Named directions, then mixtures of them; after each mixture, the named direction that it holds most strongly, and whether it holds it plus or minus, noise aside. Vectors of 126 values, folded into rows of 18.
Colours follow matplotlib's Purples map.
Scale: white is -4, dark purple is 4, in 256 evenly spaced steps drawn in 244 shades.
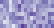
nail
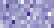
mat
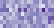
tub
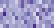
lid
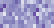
lid, minus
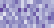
lid, minus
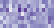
tub, plus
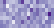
mat, minus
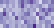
lid, plus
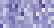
tub, minus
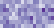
tub, plus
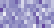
lid, minus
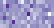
mat, plus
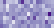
mat, minus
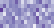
lid, minus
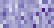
lid, plus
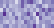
lid, plus
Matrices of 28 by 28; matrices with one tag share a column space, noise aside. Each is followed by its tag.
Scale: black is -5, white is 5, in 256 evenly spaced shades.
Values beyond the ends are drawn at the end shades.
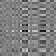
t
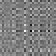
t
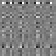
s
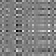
t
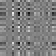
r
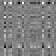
s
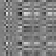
r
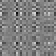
r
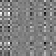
r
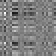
r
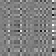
t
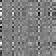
r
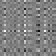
t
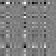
s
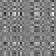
r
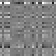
s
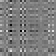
t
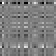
s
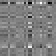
s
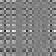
t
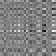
t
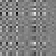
r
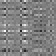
t
